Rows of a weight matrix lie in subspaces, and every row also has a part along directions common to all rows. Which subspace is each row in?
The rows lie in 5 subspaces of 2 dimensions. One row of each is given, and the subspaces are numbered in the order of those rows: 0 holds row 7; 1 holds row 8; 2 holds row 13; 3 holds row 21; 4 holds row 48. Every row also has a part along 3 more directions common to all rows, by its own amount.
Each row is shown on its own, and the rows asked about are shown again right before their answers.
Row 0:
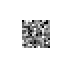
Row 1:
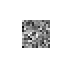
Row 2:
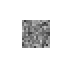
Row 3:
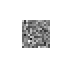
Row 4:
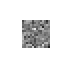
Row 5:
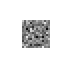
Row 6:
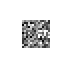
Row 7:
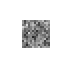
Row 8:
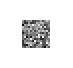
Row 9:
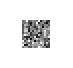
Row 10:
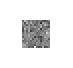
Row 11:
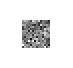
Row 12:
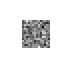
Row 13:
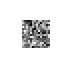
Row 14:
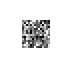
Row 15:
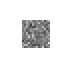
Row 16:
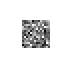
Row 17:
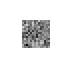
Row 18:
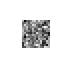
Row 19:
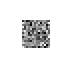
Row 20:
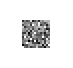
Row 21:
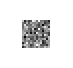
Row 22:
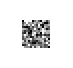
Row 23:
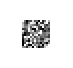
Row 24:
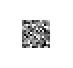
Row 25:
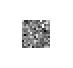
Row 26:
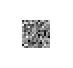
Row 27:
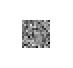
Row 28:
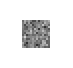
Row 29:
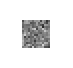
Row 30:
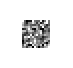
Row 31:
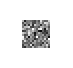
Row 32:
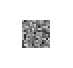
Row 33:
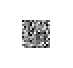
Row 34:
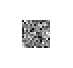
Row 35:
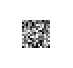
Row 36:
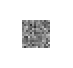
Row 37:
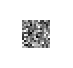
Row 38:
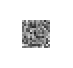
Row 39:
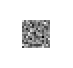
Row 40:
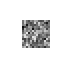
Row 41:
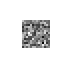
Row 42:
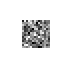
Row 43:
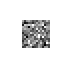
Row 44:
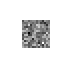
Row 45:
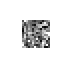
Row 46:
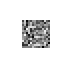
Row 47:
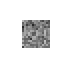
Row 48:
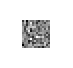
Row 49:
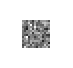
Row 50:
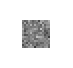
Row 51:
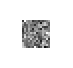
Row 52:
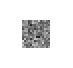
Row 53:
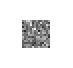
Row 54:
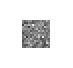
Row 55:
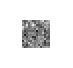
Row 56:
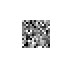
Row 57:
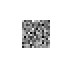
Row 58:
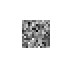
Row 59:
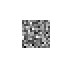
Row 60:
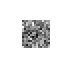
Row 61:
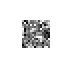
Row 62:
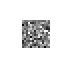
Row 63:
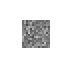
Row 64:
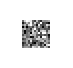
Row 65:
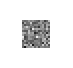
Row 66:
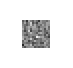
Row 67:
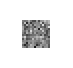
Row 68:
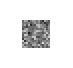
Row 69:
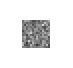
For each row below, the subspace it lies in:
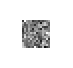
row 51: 3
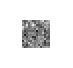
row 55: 0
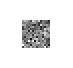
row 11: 1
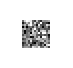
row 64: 2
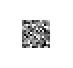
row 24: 1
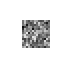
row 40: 0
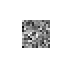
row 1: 0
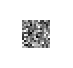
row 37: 0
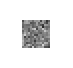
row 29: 2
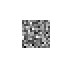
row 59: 4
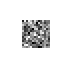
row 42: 1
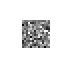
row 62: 1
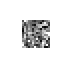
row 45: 3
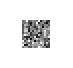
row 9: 2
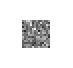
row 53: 2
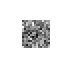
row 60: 0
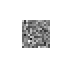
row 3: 4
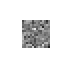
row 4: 2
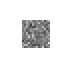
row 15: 4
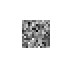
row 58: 0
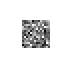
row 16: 1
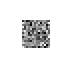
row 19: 2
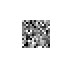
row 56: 3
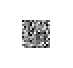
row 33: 2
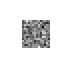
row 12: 2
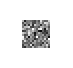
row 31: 1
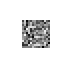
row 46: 4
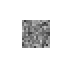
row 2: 3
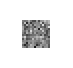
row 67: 3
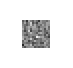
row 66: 4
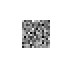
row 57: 3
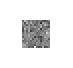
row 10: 3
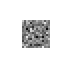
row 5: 4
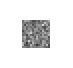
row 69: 3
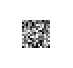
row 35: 0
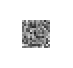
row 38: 4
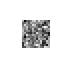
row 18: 3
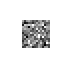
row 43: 1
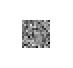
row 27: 4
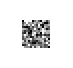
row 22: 2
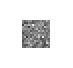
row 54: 1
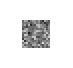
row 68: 0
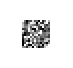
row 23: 2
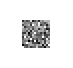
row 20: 1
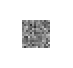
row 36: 4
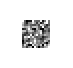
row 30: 2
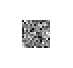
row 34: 3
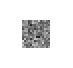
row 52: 1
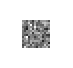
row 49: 4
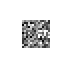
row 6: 1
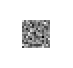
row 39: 4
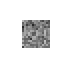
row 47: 0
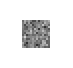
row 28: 3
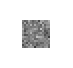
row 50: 3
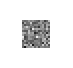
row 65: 4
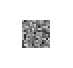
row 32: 3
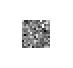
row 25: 2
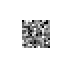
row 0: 2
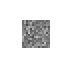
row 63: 4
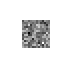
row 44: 0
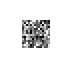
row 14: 3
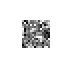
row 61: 3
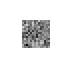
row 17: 0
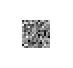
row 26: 1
